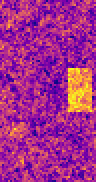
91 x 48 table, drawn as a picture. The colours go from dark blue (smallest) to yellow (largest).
On average the colour sits 40% of the way up the scale. The texture is blotchy. The middle right is the ninth with the highest average. An odd patch, higher than its surroundings, sits in the middle right.
